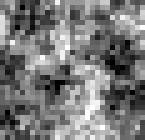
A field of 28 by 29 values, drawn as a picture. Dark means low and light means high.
Mirror symmetry: none. Grain: blotchy. Slope: none. Stripes: none. Ninth with the lowest average: middle right. Ninth with the highest average: bottom middle. Average level on the scale: 50%. Histogram: bell-shaped.
